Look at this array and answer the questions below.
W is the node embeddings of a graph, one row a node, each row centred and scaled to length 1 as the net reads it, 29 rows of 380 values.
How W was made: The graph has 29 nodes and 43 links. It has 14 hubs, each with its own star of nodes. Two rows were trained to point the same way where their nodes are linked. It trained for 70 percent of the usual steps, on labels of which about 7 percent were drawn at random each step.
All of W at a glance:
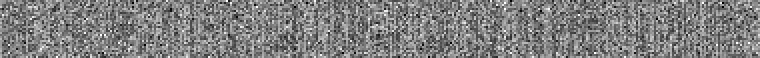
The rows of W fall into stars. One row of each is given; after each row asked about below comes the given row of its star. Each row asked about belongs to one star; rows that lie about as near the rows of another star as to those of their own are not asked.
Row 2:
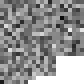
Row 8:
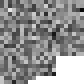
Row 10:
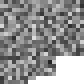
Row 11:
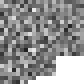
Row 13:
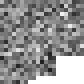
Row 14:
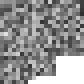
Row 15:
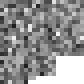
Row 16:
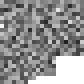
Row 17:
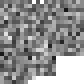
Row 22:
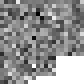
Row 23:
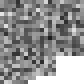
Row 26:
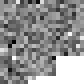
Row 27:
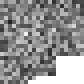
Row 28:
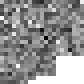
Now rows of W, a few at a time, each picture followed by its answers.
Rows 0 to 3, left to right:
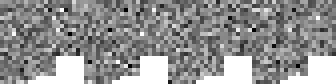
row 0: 16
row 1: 11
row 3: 13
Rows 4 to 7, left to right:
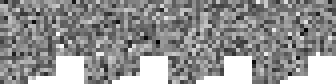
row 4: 10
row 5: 28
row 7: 14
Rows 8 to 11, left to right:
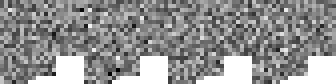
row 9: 27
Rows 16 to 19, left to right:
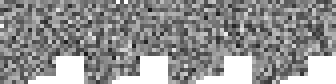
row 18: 17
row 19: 28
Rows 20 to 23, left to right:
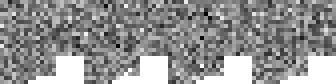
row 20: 8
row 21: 2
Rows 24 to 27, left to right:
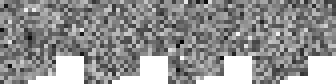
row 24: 23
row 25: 22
